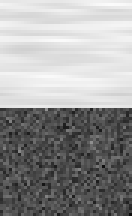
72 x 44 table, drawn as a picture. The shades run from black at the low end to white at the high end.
It is made of 2 by 1 panels. Panel 1,1: very high, streaked across, faint in contrast. Panel 2,1: low, fine-grained.
